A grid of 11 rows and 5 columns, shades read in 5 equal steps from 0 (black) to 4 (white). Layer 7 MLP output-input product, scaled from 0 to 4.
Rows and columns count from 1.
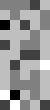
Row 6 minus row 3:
3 0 0 -2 1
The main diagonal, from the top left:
2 2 1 2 3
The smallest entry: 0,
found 2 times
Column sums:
26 25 25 24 30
